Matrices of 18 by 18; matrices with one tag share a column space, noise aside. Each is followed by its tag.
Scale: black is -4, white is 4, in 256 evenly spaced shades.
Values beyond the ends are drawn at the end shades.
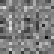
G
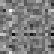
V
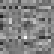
G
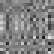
G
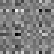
V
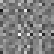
V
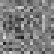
G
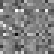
V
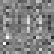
G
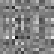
G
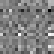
V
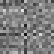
V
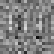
G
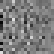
G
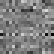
V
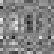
G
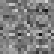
V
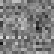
G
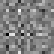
V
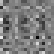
G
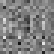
G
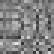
G
